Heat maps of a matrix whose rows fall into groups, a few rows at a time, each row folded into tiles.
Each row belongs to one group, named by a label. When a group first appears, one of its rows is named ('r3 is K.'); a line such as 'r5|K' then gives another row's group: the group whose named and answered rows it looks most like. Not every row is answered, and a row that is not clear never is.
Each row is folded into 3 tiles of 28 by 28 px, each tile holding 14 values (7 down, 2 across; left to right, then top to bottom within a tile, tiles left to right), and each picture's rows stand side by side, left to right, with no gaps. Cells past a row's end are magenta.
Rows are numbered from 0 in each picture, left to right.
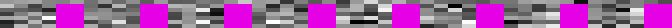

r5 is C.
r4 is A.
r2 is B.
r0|B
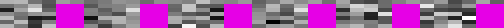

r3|A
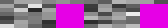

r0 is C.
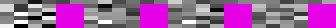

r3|B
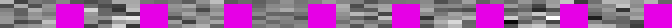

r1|A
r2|A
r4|B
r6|B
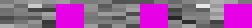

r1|B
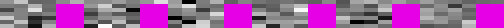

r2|A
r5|C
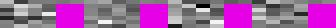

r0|A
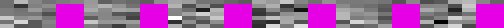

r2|B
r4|C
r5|A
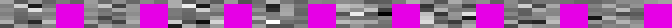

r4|B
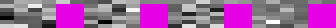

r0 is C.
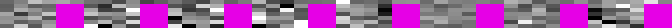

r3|C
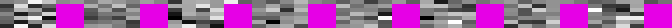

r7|A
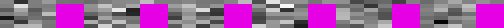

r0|A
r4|C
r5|A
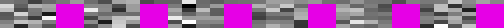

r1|A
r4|C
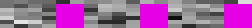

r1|A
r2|B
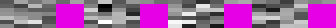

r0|C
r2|B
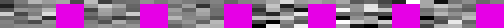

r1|A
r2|C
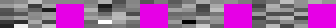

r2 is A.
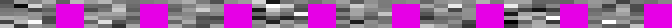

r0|C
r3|A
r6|B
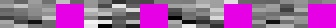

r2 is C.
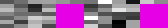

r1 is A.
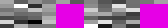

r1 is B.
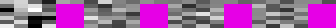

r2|B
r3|B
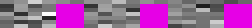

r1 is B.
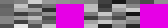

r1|B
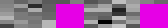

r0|C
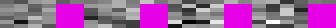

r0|A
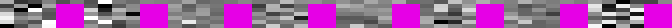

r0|C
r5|A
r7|B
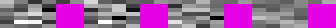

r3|C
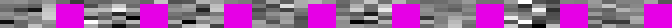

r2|A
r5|A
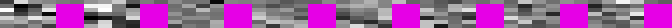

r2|C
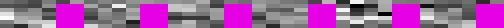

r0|C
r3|B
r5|C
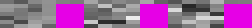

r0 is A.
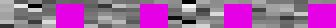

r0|C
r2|A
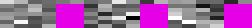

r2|C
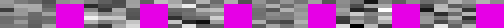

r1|C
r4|B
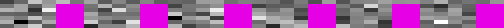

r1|C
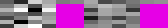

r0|A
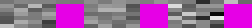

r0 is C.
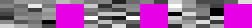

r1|B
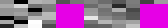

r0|A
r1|C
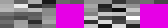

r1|B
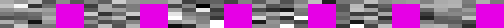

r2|C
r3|B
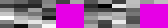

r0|C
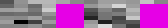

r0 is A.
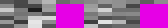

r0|A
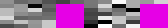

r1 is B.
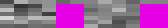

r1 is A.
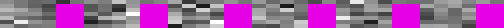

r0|C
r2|C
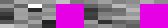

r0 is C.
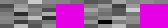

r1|A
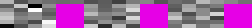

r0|C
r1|B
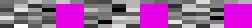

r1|A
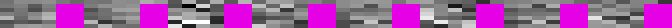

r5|C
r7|B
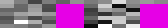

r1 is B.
